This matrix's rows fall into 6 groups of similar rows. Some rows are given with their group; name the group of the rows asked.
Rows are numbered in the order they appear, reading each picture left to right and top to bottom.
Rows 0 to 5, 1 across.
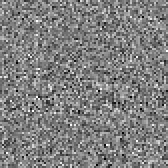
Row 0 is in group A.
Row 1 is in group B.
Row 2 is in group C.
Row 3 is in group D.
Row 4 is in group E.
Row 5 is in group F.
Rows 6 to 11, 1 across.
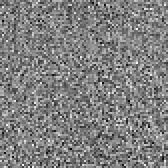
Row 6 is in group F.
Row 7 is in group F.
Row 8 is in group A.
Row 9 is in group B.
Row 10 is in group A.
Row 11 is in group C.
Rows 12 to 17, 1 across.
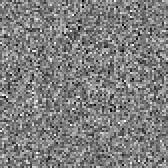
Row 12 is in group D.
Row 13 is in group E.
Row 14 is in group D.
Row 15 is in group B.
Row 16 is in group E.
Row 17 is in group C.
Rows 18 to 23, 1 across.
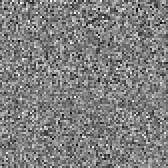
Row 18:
E
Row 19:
D
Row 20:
A
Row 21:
E
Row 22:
C
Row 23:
F
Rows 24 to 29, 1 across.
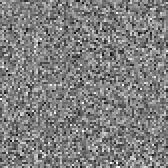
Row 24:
A
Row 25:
B
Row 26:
B
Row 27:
E
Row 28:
E
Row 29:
B
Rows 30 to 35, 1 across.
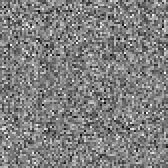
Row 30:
D
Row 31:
D
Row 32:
B
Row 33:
F
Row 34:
C
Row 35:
E
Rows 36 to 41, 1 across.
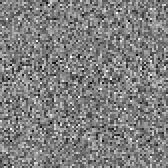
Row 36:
A
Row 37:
D
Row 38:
A
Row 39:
D
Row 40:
D
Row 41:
B
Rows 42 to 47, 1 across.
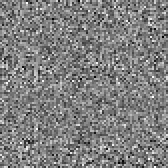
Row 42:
A
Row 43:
E
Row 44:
B
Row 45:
E
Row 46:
B
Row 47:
E
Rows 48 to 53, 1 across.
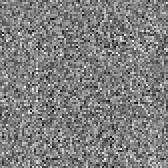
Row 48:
A
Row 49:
F
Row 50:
C
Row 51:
C
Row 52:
F
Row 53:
A
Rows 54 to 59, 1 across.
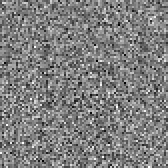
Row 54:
A
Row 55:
D
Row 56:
D
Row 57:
B
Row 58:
F
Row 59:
F
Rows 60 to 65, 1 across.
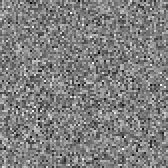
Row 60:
E
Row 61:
A
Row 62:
F
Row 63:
E
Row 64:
D
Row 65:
E
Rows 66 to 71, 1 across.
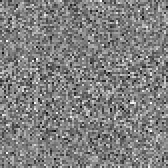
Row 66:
B
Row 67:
F
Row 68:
C
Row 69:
B
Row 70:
A
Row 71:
F
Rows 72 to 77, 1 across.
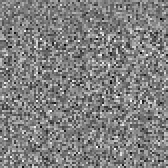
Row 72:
A
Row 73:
B
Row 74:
B
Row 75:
A
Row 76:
D
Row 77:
D
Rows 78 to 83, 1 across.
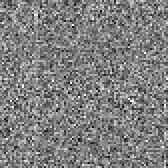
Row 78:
B
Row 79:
C
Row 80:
F
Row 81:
D
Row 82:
D
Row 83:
C
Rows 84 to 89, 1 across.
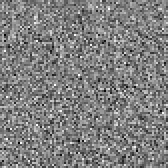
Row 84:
B
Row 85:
D
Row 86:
A
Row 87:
F
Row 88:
D
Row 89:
E
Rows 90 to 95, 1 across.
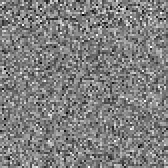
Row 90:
A
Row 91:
A
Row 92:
C
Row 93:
F
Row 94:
D
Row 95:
D
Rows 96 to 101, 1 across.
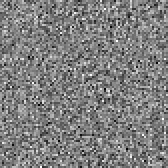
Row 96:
B
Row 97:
A
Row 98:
E
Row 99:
F
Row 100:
C
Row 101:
A
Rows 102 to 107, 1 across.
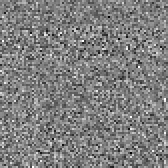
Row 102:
C
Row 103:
A
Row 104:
E
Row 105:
B
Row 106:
C
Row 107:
D
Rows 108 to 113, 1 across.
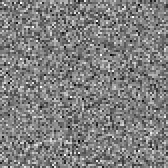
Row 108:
E
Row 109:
D
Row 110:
E
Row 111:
E
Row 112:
F
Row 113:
E
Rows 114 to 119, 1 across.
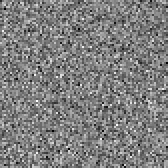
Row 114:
E
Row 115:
E
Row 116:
D
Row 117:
A
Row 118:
A
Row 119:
D
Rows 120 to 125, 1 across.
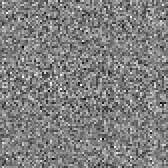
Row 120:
A
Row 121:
A
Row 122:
D
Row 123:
A
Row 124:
A
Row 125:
A
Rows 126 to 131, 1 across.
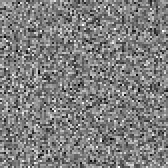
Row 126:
E
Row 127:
E
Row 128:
B
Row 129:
E
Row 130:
D
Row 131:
B
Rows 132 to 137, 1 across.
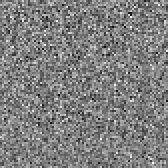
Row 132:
D
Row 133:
F
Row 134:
E
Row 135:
D
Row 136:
D
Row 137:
A
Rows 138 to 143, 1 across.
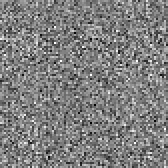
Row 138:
C
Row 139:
B
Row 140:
A
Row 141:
B
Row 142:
B
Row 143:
C
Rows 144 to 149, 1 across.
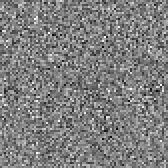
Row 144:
B
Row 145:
A
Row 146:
D
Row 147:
C
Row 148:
F
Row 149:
C
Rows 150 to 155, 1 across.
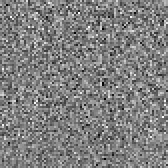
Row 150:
D
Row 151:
B
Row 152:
A
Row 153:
B
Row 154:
A
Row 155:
F
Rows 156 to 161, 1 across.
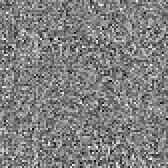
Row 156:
F
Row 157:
B
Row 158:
F
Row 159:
A
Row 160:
C
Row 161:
B
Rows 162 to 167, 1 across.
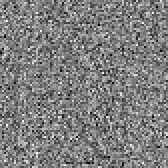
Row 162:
C
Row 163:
E
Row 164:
F
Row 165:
F
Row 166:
F
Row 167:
C
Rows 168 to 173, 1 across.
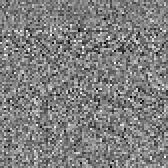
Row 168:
F
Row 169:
E
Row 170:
A
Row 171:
D
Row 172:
D
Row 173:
B
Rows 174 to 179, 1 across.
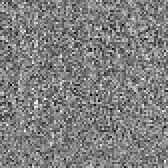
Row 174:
B
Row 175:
B
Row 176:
F
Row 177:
B
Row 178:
F
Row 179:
D
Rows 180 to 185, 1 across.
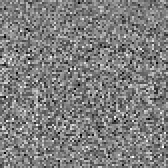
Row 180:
E
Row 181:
E
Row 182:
E
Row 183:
B
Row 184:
C
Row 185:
C
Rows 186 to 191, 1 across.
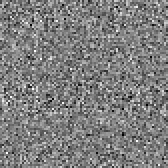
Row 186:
D
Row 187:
B
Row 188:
E
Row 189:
C
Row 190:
E
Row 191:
F
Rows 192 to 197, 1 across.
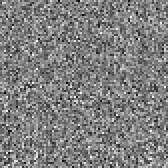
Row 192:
A
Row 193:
D
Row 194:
D
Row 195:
E
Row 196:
B
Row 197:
B
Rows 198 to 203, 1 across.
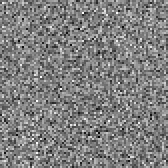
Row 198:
A
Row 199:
A
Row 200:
B
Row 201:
A
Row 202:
E
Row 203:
C
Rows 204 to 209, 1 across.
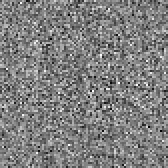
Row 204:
E
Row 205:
D
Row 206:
B
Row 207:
F
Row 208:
A
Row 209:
D
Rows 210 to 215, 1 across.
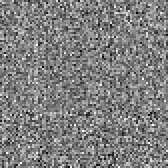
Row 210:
A
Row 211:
B
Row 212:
B
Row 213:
B
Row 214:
E
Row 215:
F
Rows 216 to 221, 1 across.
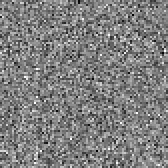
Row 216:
E
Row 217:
D
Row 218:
C
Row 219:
D
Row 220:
F
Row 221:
B
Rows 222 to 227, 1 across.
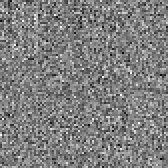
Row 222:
B
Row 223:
B
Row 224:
A
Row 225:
F
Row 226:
F
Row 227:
A
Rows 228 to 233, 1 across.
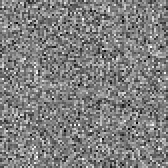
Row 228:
E
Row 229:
A
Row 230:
B
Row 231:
E
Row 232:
E
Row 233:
B
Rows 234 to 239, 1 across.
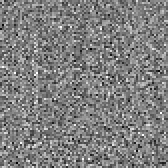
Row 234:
F
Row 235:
B
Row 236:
B
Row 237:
B
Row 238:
C
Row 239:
E
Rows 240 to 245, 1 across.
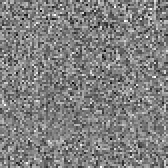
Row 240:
A
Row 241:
B
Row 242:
B
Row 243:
C
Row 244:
B
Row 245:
D
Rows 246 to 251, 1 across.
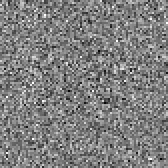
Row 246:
B
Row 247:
A
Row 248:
D
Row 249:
F
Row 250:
D
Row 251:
A
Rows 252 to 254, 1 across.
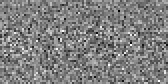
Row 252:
D
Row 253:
D
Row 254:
B
